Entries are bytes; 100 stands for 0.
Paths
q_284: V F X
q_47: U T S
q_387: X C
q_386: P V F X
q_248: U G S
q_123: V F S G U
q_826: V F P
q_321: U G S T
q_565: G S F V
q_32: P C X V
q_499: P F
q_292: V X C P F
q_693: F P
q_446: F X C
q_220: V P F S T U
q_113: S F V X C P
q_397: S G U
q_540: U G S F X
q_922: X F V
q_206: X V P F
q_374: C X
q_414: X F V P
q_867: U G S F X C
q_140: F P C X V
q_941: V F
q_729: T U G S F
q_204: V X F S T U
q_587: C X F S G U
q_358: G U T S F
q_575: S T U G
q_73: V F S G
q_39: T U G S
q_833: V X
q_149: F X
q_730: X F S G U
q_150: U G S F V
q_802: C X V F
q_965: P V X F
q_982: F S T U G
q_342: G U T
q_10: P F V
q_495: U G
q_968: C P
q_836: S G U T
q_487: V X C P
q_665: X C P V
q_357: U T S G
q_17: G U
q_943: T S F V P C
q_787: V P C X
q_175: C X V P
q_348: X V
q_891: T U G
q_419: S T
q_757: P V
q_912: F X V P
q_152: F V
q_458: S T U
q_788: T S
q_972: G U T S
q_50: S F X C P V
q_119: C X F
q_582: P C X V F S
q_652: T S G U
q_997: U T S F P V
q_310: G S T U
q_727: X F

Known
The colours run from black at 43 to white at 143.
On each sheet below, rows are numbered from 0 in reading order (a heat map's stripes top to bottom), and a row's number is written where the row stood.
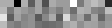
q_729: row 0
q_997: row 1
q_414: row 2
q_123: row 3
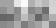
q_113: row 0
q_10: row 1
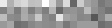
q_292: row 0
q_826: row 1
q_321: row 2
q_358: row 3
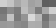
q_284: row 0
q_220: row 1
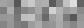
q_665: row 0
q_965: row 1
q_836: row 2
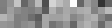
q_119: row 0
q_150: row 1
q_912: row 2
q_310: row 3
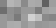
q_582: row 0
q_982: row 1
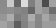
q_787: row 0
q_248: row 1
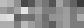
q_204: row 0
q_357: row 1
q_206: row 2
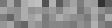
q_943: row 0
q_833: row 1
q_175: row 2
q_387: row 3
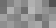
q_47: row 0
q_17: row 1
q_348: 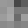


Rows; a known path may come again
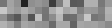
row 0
q_397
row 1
q_73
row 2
q_652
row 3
q_499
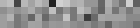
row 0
q_833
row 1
q_123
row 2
q_284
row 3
q_565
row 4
q_802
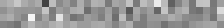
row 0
q_693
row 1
q_39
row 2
q_575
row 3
q_582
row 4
q_922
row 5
q_152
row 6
q_175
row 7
q_386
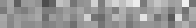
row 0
q_495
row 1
q_348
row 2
q_149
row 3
q_32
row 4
q_487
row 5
q_419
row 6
q_414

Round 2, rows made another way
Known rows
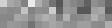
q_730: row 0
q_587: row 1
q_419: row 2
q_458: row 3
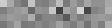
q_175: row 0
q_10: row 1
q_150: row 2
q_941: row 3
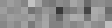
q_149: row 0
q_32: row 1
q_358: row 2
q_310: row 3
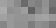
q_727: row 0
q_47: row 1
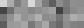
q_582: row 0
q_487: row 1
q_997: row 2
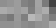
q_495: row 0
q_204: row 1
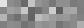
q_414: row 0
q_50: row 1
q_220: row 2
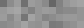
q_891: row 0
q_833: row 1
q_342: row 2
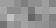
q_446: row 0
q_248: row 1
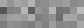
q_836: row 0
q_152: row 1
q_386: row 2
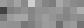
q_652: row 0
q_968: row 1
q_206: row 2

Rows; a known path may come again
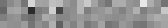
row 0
q_39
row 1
q_123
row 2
q_826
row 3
q_175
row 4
q_912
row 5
q_587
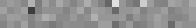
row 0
q_149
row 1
q_357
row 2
q_499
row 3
q_374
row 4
q_787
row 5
q_968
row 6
q_693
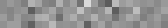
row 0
q_348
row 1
q_802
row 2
q_867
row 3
q_292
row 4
q_397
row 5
q_757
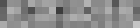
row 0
q_321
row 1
q_836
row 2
q_997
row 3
q_152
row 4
q_982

